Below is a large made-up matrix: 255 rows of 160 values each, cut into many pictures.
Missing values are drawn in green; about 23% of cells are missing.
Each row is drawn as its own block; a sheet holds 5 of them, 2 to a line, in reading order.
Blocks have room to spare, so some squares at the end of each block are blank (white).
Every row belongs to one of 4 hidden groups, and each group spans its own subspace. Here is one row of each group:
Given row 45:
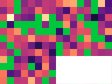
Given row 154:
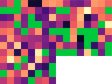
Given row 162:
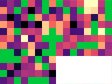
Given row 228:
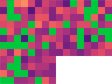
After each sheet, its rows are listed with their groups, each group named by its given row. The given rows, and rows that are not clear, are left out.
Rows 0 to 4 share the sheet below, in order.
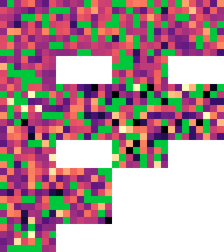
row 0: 162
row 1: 228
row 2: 162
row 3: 228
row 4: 228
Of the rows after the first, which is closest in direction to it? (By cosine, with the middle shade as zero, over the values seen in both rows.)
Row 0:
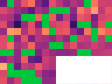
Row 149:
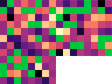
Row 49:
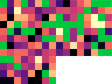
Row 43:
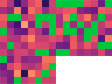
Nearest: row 149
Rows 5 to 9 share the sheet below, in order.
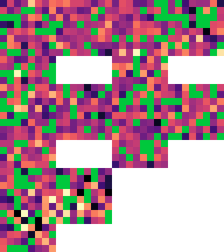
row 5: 228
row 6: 228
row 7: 162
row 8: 45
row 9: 154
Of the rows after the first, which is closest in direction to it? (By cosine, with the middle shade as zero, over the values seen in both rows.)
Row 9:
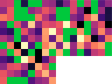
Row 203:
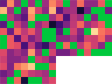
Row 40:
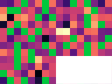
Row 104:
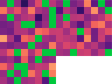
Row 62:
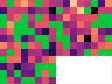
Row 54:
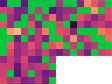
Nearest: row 104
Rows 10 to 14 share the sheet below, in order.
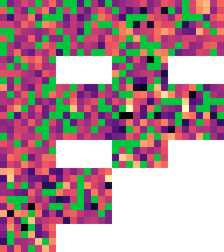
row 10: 45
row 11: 162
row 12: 162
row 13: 162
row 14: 45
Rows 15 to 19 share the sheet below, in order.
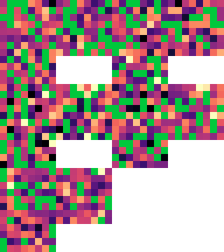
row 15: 154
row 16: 228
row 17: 162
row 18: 162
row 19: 45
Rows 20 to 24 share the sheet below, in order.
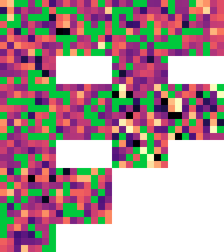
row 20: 45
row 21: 162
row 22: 228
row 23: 45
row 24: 228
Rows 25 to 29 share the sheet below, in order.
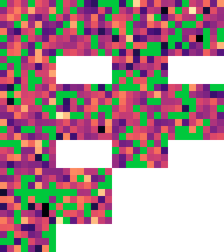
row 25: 162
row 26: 228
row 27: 45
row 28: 154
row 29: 45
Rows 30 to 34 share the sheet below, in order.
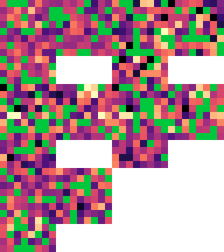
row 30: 162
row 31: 154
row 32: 162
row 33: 162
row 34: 154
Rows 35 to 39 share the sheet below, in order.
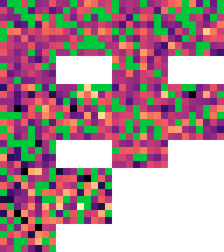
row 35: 162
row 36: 228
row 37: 162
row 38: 228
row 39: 154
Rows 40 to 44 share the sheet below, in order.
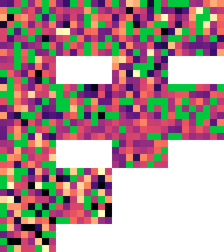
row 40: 45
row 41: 154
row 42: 162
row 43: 154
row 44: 45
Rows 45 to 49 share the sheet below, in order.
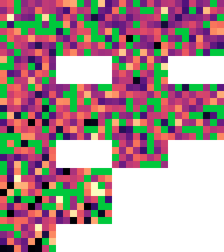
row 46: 228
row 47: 45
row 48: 228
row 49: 45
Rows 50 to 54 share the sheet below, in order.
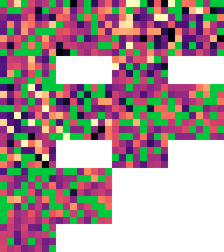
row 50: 45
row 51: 154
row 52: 45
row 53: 162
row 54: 162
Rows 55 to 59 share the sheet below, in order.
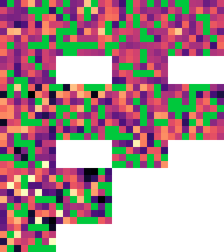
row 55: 162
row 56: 45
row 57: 228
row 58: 154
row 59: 162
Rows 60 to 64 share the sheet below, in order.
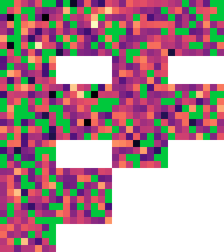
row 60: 45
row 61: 45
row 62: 228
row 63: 154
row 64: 154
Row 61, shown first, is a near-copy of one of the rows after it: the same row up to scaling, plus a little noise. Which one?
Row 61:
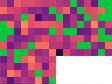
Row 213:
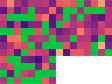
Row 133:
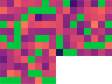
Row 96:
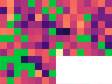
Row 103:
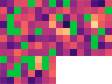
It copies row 133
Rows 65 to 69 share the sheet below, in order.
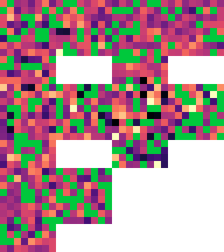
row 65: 45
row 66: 228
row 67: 162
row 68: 228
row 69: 154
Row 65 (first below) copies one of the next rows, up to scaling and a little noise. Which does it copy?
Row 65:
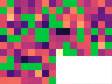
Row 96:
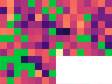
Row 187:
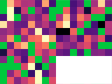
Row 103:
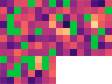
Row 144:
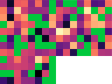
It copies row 96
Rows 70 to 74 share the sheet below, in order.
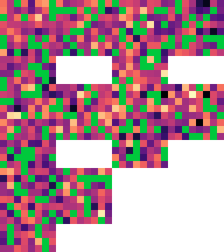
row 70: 228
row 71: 162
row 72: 162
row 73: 228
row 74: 45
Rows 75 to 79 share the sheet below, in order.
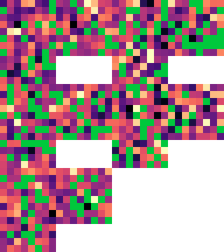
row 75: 162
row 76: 154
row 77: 228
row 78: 154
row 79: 228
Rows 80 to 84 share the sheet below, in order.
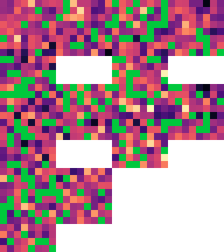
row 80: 228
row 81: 162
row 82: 45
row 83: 162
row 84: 228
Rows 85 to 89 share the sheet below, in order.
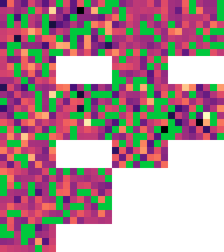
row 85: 228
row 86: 45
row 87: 228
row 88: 228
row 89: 45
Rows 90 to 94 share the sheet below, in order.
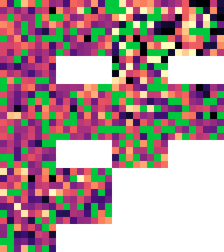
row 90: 228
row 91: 162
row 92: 162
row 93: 162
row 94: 228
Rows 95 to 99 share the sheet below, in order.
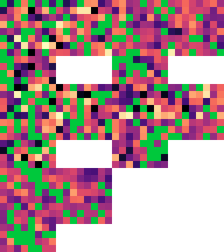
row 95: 228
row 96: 45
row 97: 154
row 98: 162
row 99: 162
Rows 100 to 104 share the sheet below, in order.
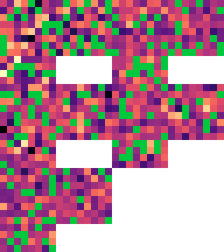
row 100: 228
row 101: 162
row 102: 154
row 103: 45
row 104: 228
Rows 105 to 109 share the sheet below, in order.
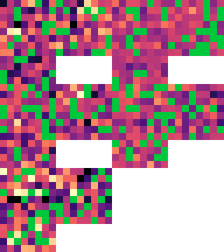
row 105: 162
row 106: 228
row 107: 228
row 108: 154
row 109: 162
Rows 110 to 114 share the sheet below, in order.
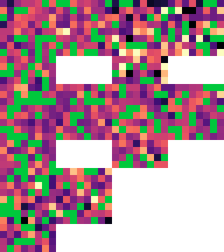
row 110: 45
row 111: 228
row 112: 154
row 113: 45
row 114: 228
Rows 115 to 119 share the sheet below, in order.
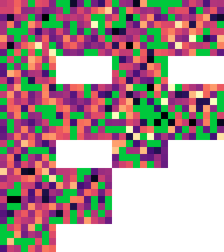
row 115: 45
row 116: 154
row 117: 154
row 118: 154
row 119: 162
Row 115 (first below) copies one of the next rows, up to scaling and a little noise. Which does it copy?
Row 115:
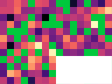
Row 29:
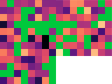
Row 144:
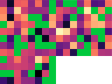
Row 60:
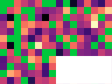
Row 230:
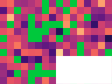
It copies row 60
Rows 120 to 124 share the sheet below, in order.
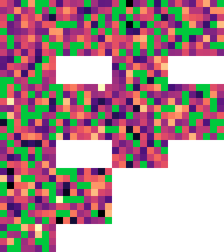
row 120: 154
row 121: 154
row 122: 45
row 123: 154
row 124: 45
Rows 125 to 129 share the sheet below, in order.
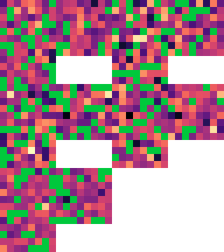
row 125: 162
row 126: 228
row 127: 45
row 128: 45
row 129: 45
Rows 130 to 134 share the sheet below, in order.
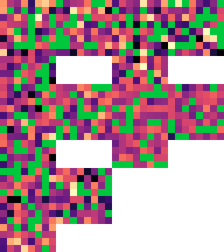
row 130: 228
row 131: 228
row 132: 162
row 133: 45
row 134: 162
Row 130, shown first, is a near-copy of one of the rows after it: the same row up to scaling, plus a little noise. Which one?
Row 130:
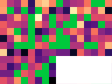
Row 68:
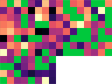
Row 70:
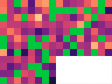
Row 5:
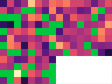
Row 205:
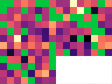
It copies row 70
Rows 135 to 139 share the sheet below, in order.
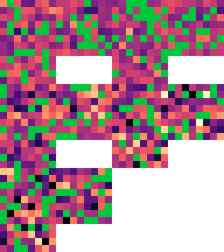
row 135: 162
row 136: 45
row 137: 162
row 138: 228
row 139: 45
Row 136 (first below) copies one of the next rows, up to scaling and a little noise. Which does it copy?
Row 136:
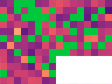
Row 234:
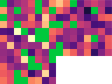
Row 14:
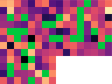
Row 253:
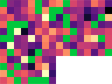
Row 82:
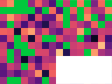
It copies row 253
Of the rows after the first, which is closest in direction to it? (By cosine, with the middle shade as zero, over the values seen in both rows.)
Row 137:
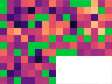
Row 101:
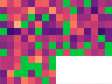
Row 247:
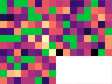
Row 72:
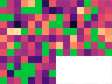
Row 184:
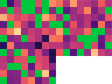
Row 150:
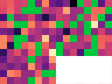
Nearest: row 72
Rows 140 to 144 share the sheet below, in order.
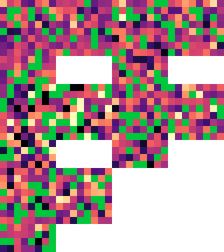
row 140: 162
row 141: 45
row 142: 154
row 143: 45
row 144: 45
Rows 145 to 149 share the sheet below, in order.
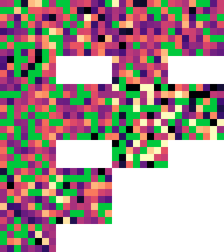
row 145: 154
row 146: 162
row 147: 45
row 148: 154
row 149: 45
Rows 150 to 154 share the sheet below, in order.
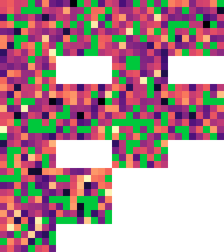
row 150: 45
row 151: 45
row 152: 154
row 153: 154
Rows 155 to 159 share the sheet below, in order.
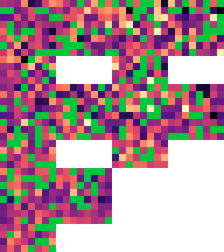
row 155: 154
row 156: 154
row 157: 228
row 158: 162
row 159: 162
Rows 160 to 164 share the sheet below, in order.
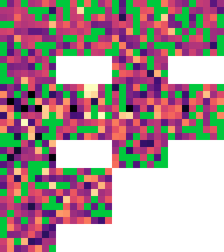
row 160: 228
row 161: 45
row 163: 162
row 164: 154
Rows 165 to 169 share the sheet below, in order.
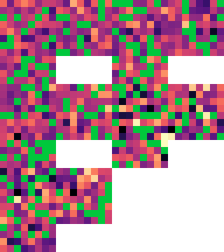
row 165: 228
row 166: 162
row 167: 154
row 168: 162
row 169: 162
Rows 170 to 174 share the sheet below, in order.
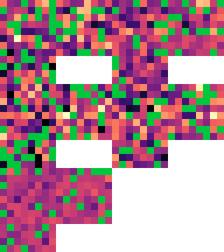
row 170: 228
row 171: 162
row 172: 45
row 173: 162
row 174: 45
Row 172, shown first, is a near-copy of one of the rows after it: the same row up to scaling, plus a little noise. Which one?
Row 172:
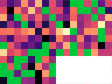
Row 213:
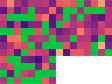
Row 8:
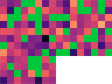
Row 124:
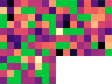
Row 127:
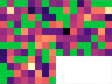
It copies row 8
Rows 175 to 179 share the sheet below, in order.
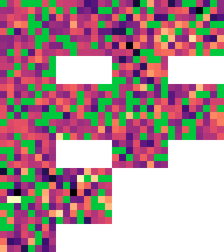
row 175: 162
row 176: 154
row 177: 45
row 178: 162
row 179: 162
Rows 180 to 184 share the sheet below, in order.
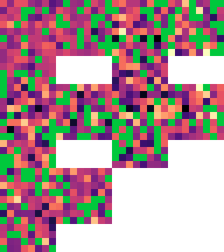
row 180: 228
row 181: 45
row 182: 162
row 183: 162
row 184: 45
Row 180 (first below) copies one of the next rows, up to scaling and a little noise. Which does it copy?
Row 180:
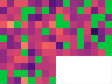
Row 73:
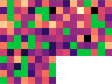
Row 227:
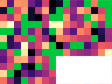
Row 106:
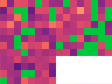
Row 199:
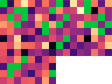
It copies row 227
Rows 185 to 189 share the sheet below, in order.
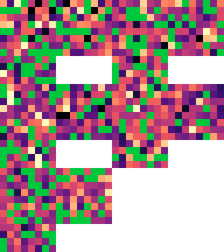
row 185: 228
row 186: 228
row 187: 45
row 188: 154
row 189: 154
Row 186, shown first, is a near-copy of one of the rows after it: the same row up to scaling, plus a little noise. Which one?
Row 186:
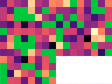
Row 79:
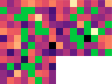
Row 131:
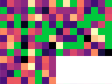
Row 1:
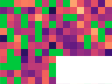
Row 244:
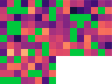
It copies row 131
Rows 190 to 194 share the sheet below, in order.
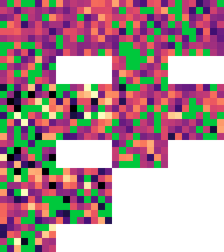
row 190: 154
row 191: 162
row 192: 162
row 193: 45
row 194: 154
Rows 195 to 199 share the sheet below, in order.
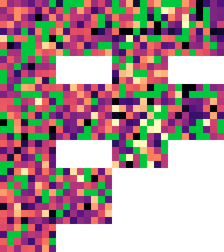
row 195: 228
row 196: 162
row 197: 228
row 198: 45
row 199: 228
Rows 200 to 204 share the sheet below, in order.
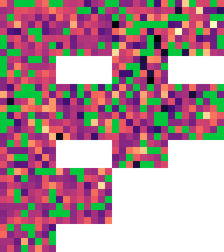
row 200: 162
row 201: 45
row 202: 45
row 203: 228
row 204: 154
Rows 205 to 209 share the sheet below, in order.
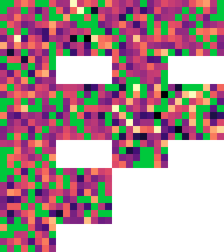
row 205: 228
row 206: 162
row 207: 162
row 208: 228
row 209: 162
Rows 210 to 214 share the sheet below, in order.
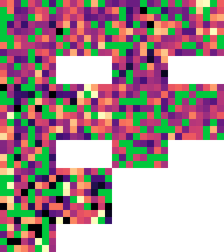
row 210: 45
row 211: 162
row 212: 162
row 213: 45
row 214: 45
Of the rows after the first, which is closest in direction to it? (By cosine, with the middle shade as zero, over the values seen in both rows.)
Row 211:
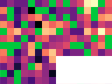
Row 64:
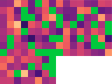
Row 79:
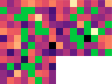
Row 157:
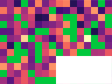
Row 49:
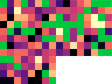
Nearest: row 79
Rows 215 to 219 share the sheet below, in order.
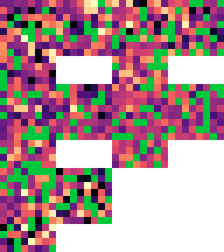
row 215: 162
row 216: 162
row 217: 162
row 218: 162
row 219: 154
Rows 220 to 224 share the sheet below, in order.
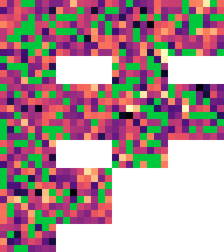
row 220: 228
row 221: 162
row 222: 162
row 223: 162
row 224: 162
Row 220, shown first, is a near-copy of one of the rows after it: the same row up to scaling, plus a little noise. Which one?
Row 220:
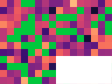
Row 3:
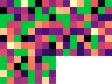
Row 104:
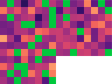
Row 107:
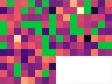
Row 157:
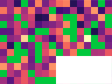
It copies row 107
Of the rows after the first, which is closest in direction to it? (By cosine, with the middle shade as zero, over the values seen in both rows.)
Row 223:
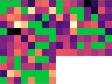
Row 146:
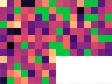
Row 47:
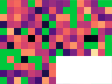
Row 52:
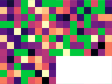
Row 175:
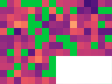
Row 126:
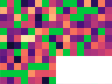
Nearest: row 175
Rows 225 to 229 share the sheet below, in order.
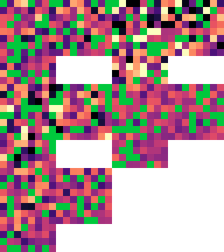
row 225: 228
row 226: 228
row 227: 228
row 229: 228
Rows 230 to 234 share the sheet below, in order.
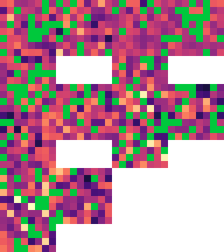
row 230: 45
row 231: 154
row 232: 154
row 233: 162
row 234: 45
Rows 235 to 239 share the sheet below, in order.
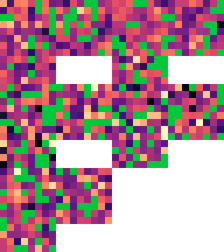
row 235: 228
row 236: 154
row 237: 162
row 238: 228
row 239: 154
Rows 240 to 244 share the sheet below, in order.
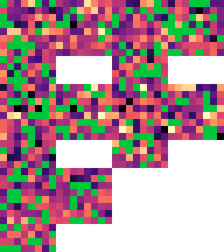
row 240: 162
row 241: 154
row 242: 162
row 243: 228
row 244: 228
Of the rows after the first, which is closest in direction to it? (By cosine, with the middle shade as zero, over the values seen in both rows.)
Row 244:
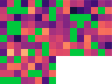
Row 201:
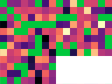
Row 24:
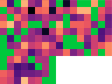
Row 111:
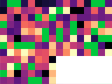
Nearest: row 111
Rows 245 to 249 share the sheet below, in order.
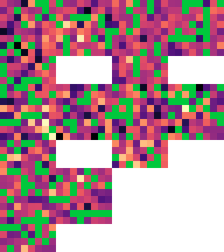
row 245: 154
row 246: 45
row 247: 45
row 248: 162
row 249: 228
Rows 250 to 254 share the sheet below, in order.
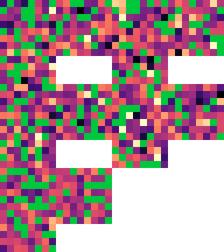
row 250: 228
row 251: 45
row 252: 154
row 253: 45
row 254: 162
